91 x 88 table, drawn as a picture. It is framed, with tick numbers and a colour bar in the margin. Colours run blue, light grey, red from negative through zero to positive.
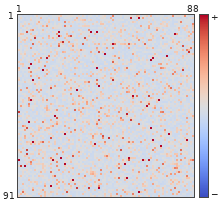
Neither half mirrors the other. There is no overall slope. The texture is fine-grained noise. No regular stripes run through it. On average the colour sits 50% of the way up the scale. The values are skewed, with a long tail toward high values.
